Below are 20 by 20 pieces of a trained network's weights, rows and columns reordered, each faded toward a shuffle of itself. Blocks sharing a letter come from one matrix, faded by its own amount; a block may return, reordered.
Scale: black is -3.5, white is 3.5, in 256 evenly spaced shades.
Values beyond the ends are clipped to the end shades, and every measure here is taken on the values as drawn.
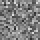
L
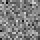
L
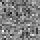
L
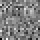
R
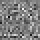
R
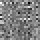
R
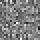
L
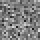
L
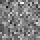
L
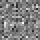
R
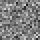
L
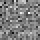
R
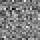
R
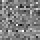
R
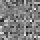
R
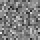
L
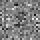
R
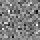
R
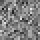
L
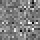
R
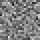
L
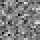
R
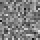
L
